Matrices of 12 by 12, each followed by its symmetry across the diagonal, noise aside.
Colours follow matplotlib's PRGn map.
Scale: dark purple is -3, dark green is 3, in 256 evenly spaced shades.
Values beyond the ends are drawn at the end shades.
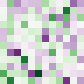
neither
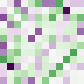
symmetric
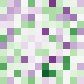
neither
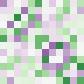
symmetric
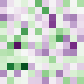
neither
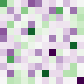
symmetric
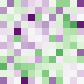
symmetric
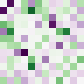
symmetric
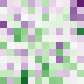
neither
